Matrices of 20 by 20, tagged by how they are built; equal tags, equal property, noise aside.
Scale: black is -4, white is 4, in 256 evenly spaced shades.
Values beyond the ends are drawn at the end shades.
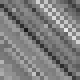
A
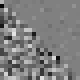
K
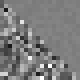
K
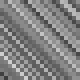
A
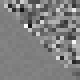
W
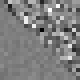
W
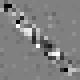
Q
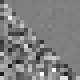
K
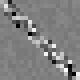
Q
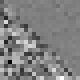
K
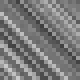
A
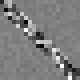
Q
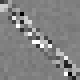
Q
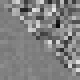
W
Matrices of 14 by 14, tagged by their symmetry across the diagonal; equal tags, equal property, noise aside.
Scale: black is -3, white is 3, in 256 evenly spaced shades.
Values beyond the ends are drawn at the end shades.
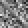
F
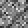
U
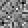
U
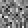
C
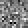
C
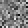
F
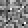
F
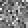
C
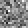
C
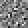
U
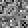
U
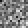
U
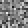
F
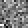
C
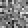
F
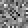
U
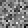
U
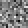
F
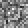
U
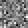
C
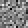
C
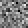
C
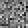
C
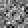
U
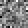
F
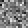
C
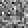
F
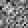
U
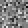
F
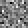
F
